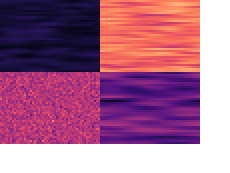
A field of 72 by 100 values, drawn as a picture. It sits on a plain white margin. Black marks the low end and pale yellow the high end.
It is made of 2 by 2 panels. Panel 1,1: very low, streaked across, faint in contrast. Panel 1,2: high, streaked across. Panel 2,1: middling, fine-grained. Panel 2,2: low, streaked across.
